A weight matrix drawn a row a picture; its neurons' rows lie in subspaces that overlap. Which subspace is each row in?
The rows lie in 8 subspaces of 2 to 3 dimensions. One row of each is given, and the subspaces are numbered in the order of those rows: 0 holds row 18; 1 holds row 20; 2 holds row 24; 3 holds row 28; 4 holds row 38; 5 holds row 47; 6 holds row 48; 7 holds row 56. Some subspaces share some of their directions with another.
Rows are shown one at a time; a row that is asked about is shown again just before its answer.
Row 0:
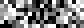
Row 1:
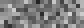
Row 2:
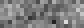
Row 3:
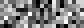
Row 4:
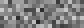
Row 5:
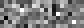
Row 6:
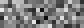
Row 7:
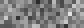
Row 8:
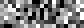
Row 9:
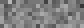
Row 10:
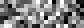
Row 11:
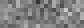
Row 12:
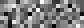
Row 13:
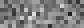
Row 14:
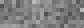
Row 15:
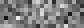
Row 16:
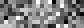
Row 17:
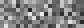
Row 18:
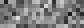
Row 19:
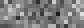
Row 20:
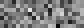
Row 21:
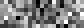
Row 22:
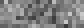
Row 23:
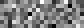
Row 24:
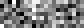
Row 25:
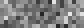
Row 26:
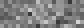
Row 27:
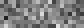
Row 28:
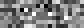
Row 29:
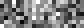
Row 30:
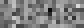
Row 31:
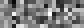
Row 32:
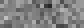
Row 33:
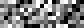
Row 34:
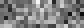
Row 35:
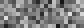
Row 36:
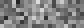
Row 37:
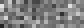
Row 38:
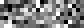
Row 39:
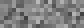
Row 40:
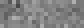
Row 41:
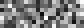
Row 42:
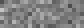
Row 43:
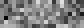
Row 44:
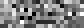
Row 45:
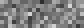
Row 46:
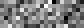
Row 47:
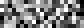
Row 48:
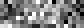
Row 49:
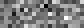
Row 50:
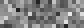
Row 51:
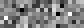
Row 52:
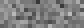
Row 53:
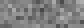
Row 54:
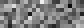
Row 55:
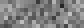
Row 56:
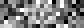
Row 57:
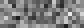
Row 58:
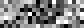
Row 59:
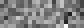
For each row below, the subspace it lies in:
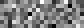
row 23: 4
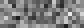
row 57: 0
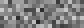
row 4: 5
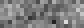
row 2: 6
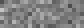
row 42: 4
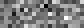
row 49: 3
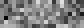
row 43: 7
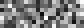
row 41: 5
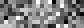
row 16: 7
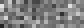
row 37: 2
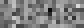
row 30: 0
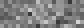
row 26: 1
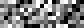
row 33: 3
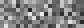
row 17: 1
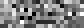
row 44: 3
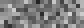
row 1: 5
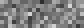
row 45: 4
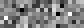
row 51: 6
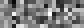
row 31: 0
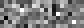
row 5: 6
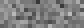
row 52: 3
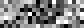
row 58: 1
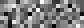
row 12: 4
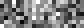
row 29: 2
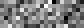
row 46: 3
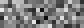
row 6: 5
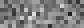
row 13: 3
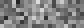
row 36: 2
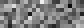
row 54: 4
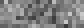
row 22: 6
